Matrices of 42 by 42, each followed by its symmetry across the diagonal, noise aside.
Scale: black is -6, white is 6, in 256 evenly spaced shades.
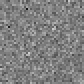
symmetric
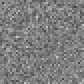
symmetric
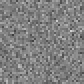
neither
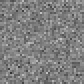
neither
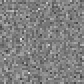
neither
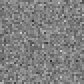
antisymmetric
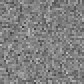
neither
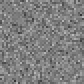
symmetric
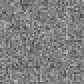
antisymmetric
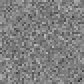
symmetric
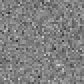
neither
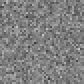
antisymmetric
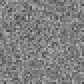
symmetric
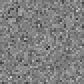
symmetric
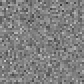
antisymmetric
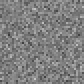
antisymmetric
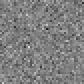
antisymmetric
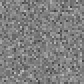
neither
